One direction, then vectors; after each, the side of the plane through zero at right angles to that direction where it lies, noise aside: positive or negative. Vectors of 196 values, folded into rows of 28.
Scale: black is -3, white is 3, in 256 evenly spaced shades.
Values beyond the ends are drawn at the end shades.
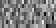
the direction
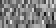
positive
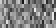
negative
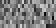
positive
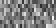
negative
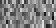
positive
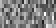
negative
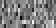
negative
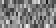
negative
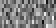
negative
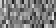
negative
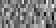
positive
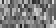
negative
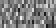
positive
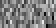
positive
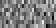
positive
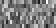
positive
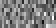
negative
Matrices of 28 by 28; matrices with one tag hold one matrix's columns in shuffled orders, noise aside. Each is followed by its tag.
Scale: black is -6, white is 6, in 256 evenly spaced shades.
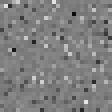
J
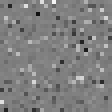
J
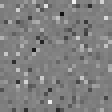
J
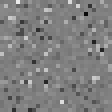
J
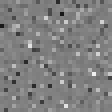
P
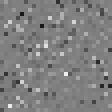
P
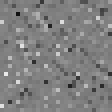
P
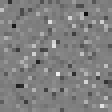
P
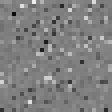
J
